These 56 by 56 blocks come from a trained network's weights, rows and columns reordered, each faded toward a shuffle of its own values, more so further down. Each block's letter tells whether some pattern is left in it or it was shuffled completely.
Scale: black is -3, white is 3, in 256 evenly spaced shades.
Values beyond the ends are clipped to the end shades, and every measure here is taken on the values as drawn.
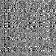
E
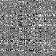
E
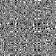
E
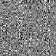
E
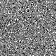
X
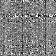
E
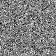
X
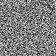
X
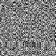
E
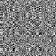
E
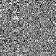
E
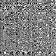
E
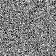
X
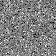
X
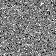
X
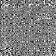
E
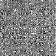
E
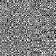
E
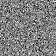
X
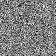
X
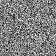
X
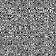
E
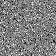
X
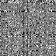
E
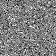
X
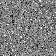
X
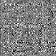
E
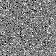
X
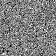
X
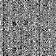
E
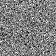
X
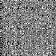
E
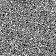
X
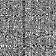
E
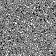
X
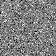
X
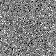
X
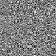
E
